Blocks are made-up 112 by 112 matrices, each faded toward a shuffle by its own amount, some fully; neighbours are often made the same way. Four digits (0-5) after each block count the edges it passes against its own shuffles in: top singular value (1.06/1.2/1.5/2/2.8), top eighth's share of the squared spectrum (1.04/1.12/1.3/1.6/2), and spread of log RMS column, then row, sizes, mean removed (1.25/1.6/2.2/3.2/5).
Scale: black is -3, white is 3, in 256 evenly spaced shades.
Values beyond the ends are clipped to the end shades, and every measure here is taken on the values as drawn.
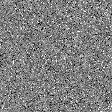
0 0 0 0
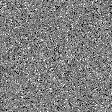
0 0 0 0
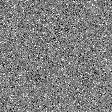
0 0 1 0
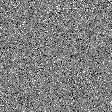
0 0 0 0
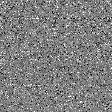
1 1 0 2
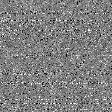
2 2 0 3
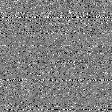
2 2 0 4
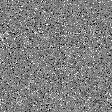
1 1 0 1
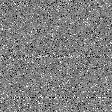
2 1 0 2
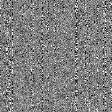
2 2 4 0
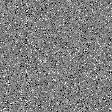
1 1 2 0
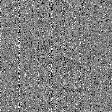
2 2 3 0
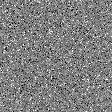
0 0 0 0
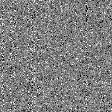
1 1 3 0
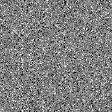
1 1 3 0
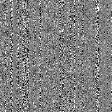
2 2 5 0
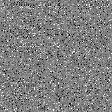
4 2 1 1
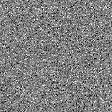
3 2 1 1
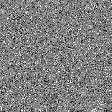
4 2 1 1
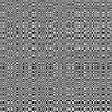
5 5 5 5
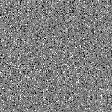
4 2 1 1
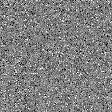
3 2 1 0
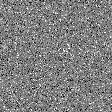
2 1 0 0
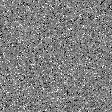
2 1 0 0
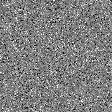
2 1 0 0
